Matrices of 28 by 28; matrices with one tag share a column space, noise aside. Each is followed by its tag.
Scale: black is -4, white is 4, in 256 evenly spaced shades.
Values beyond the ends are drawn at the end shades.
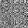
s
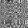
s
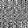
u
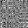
u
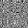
s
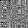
u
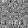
s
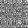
s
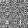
s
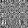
s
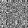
s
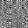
u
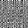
u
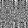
u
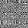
s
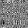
s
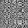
s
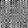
u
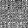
u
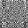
u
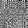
u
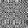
s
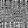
u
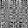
u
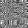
s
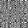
u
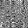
u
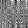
u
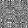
u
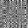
u
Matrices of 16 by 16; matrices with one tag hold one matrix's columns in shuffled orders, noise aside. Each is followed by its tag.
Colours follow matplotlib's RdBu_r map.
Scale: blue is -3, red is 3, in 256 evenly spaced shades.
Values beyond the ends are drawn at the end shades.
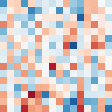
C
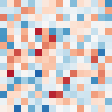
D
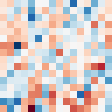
C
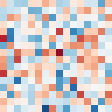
D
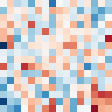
C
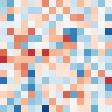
D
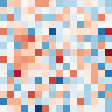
D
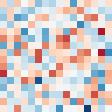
D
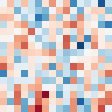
C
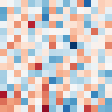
C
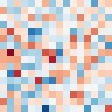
D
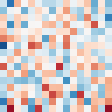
C
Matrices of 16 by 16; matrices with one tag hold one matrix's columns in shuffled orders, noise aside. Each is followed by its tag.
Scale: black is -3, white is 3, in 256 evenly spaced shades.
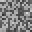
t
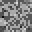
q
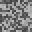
q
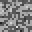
q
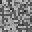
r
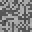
r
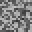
t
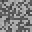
r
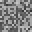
r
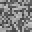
t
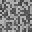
r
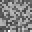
q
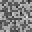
t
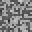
r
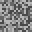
r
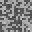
r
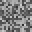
r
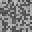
r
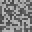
r
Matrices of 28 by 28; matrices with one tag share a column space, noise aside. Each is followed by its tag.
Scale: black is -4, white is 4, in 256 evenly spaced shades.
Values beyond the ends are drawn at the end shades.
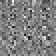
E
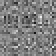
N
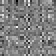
E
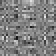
E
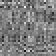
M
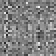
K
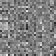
K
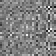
K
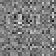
N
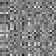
K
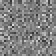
E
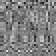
M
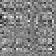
N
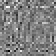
M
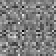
K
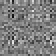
E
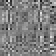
M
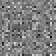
K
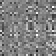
K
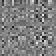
E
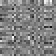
E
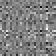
K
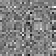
K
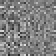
K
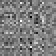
N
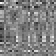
M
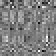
M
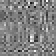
M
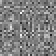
K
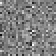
K
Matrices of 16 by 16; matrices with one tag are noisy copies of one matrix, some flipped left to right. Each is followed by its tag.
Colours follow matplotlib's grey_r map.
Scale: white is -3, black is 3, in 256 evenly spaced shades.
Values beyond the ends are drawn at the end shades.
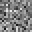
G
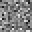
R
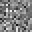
G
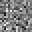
G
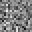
G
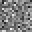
R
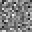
R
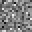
R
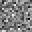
R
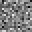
R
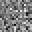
G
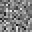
G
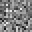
G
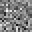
G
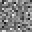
R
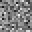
R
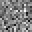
G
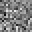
G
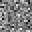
R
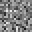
G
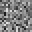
G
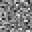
R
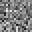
G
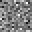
R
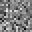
G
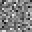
R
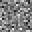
R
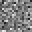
R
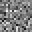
G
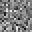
G
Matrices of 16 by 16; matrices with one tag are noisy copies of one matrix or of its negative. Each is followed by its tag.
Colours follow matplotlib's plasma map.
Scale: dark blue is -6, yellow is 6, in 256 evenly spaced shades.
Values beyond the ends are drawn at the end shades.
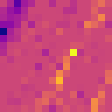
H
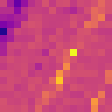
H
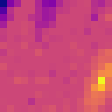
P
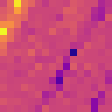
H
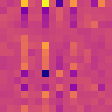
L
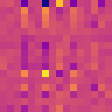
L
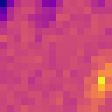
P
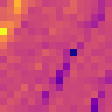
H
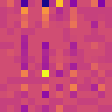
L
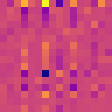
L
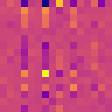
L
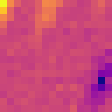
P
